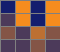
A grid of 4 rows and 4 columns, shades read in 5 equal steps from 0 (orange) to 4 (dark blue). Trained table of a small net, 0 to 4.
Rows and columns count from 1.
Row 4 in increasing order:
2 3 3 3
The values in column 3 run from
1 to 4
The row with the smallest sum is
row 2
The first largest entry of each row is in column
1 3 2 1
